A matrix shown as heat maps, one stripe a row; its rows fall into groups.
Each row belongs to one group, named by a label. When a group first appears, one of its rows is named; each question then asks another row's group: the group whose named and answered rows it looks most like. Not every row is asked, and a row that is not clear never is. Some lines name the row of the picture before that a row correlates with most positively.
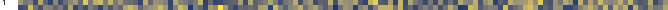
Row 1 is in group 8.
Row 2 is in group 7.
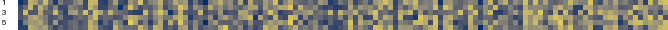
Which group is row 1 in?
7
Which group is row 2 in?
7
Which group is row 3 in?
8
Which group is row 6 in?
7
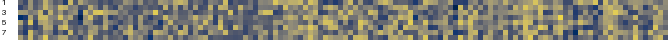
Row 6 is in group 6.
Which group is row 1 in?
7
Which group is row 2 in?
6
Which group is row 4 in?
6
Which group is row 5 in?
6
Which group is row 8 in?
6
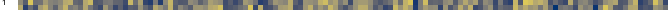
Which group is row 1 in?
6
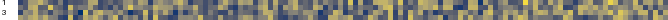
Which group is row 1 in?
7
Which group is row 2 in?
7
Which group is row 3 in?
8
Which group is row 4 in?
8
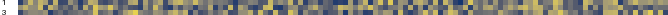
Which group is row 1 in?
7
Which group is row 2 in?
8
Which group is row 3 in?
7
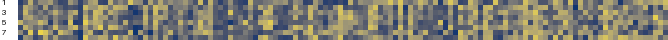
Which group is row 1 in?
7
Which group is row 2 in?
8
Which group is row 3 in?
8
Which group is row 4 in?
8
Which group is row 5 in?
8
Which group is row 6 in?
8
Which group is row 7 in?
6
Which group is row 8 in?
8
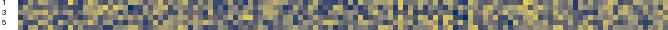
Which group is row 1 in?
7
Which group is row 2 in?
8
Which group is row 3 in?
8
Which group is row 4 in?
7
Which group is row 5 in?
6
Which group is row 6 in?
7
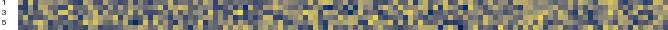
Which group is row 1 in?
6
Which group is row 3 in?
6
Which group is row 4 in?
8
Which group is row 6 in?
7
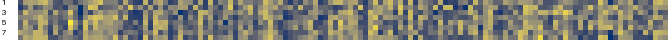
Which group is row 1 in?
8
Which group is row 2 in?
7
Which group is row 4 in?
8
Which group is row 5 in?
8
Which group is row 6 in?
8
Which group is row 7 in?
8
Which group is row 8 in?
8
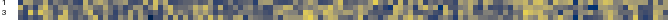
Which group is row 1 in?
8
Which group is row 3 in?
6
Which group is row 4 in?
6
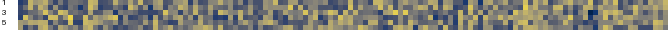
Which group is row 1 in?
7
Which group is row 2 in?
7
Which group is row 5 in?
8
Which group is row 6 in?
6
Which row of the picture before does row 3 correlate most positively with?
4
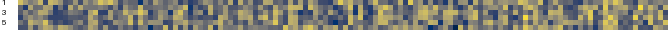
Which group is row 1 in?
8
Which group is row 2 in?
7
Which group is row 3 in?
7
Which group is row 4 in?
7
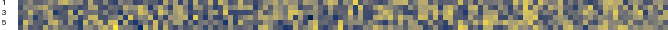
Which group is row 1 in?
6
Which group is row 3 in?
7
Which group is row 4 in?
7
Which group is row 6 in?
8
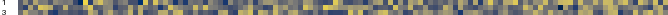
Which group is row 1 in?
8
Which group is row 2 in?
6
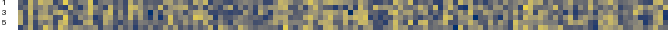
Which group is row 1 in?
6
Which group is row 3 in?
6
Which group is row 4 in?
6
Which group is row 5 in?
6
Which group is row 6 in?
6
